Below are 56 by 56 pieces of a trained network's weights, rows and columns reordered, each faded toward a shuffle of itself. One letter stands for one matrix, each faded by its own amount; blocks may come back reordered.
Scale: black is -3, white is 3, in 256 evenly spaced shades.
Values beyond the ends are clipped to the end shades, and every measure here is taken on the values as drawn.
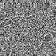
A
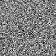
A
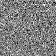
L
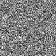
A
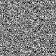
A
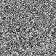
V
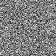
V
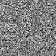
A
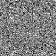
L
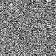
A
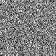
V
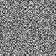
A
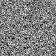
L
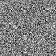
V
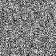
V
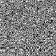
L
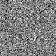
L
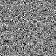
L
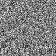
V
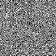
L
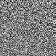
A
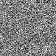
L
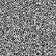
A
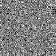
L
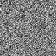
A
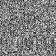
V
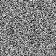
V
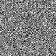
A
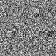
V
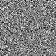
V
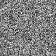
V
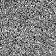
L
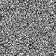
V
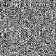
L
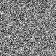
V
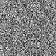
A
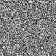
A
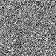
V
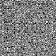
L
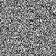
A
